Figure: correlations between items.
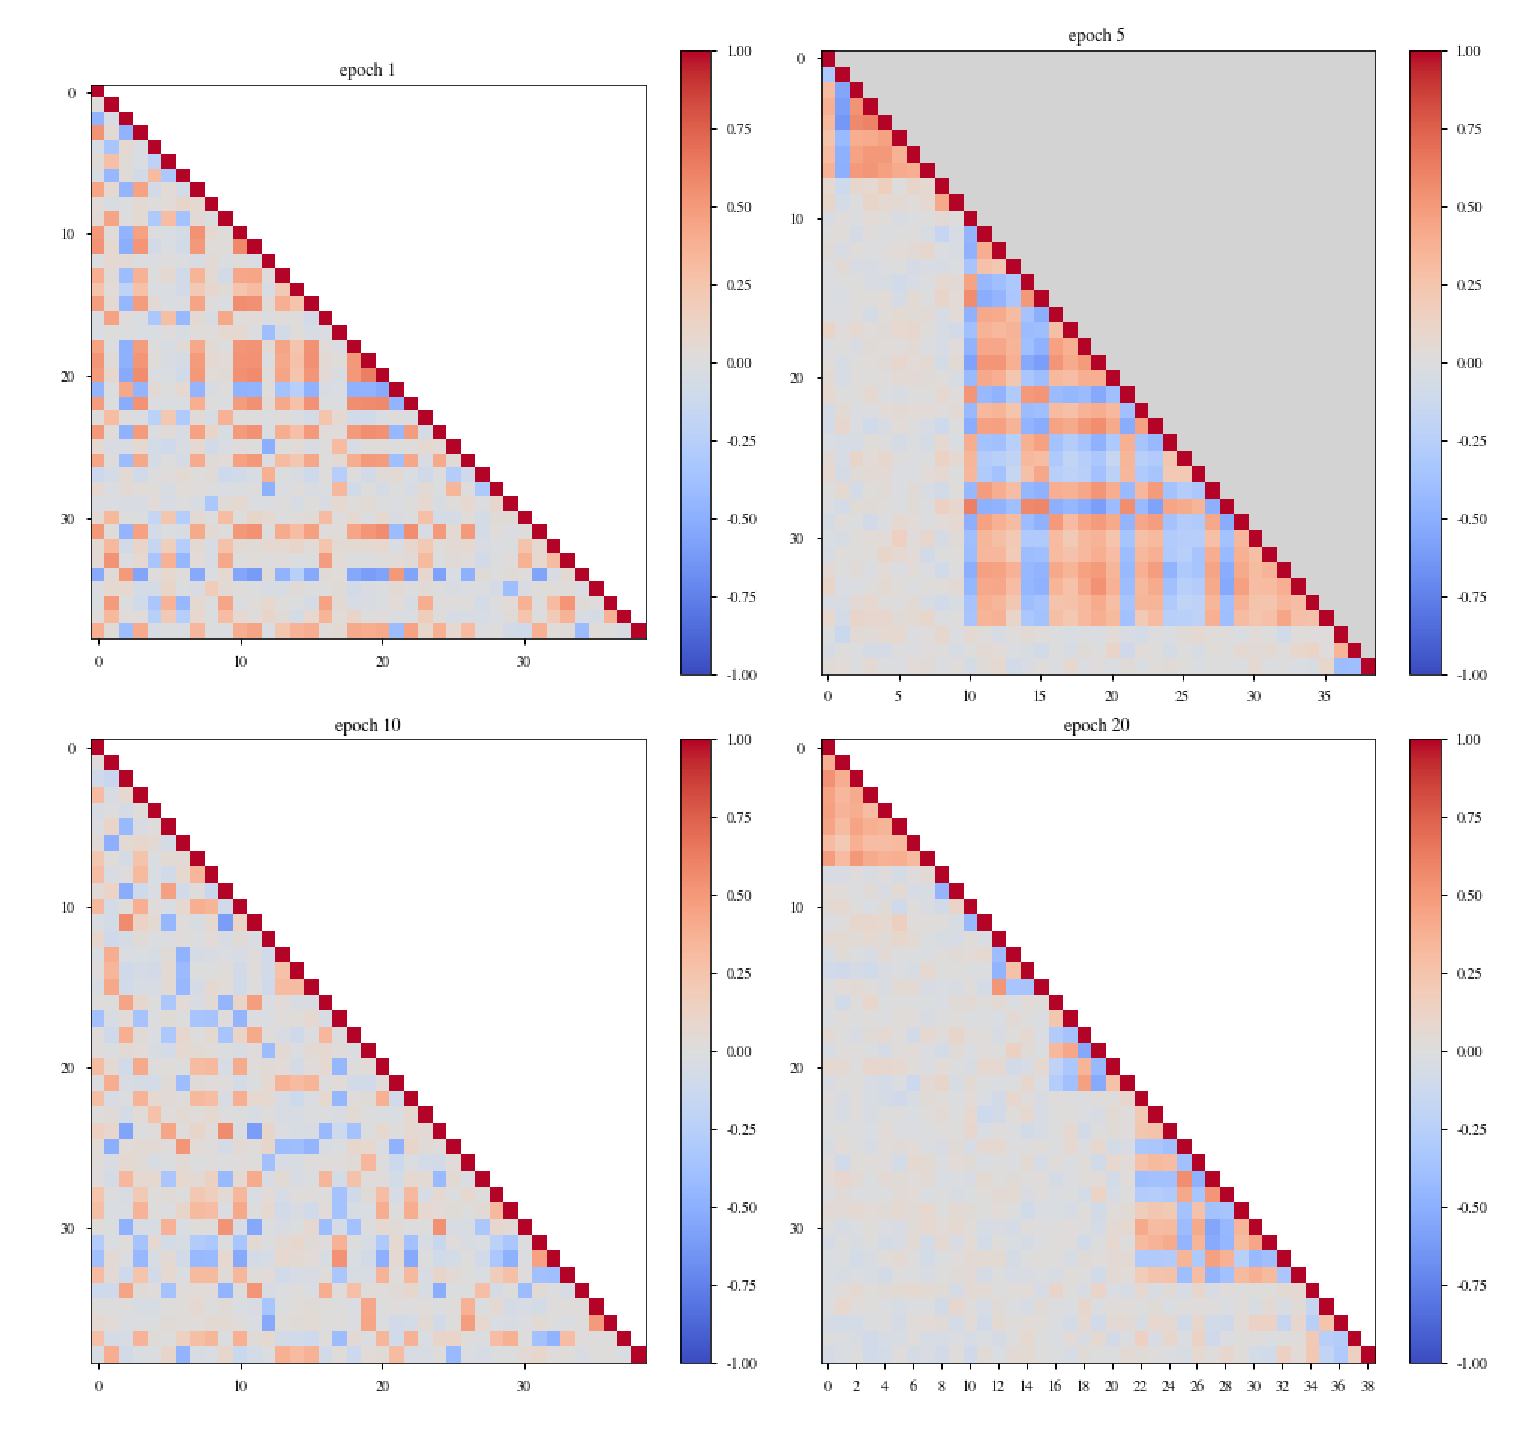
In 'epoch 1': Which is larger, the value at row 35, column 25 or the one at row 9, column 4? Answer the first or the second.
the first
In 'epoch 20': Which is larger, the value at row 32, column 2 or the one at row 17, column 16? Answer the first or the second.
the second
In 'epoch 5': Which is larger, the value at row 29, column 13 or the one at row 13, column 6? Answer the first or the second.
the first
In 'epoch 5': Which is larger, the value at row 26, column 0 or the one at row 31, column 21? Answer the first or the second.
the first
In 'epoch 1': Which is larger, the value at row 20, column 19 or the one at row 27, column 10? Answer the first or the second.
the first
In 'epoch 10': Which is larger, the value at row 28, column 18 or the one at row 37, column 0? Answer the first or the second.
the second
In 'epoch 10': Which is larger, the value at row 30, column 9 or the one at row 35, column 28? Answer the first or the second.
the first
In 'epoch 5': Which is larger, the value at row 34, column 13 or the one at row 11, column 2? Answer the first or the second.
the first
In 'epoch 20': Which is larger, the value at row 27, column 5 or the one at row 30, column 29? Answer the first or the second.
the second
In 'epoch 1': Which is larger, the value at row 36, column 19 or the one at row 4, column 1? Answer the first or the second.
the first
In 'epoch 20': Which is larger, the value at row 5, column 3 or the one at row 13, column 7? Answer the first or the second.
the first
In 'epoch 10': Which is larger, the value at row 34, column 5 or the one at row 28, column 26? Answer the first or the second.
the second
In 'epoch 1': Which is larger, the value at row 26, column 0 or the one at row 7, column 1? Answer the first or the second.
the first
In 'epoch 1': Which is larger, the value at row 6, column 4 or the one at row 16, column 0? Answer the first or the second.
the first
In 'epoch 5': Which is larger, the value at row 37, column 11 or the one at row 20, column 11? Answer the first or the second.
the second
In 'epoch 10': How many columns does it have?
39
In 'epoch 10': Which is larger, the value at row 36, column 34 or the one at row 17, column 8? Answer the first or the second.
the first
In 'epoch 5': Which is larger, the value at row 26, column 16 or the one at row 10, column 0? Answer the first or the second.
the second
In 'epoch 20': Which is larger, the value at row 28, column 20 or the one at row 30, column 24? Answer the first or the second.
the second
